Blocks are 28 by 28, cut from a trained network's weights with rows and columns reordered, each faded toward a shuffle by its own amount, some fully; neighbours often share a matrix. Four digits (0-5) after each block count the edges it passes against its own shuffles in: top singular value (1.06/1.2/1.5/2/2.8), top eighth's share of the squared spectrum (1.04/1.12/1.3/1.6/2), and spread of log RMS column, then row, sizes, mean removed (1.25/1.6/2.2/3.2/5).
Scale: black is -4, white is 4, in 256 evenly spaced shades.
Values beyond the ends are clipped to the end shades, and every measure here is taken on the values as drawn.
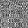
3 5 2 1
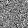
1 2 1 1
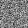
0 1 0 0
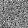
1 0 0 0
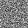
0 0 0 0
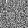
2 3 0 0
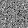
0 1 0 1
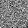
1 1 0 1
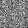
1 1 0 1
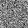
0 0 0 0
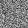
0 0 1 0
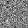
2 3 1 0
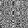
3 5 2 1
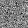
1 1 0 0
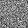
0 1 0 0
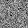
0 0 0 0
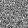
2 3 1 0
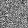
1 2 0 0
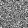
0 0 0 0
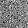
1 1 0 0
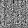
2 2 1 1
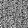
0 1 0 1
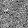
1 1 0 1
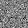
0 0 0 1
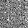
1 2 0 2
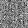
1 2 0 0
